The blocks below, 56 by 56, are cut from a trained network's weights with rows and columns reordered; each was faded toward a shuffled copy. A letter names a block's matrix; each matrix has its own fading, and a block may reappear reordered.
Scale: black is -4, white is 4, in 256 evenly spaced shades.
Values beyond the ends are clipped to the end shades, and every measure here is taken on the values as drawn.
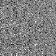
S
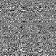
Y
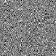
S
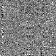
S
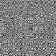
Y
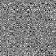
Y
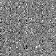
S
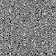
S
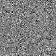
S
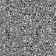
S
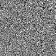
S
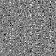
S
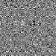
Y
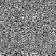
Y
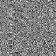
Y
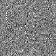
S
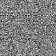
S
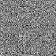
Y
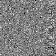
S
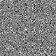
S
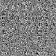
S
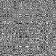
Y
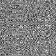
Y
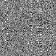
S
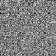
Y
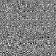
Y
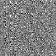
S
